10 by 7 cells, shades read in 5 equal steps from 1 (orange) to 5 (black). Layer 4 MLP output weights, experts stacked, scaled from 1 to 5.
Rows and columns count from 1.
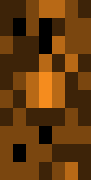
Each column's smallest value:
3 3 2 1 2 2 3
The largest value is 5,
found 5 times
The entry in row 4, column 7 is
4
